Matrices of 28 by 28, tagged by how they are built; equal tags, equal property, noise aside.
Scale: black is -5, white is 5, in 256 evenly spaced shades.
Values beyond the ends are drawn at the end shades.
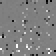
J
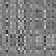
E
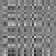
E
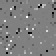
J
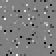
J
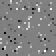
J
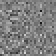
E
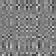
E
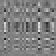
E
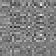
E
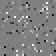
J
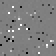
J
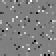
J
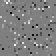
J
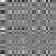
E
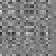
E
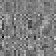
E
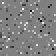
J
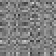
E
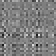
E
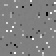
J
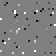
J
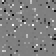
J
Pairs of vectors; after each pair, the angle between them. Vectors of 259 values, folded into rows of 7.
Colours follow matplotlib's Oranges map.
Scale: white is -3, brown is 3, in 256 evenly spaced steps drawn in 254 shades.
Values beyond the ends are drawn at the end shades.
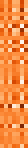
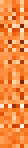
nearly opposite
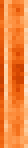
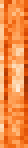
nearly opposite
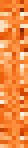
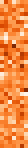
partly opposed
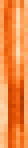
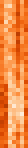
nearly opposite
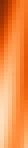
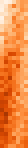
nearly opposite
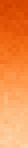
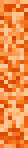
orthogonal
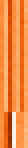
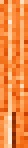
nearly opposite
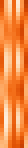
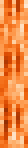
nearly opposite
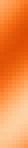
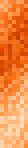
nearly parallel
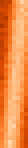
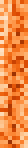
partly opposed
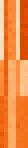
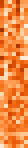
partly opposed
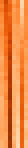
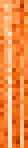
nearly opposite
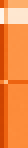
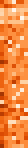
partly aligned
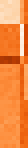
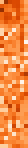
partly opposed
